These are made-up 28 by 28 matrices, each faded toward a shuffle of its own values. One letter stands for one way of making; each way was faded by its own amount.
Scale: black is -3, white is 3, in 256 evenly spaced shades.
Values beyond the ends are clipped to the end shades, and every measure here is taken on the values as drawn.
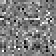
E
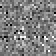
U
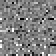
U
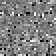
U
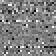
U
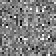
E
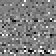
U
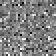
U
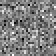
E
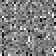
E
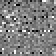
U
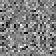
E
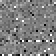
U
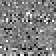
U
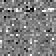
U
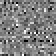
U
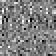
E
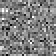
E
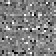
U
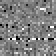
U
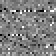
U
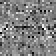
U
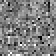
E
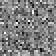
E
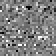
U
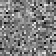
E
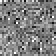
E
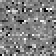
U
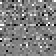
U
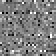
U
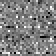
U
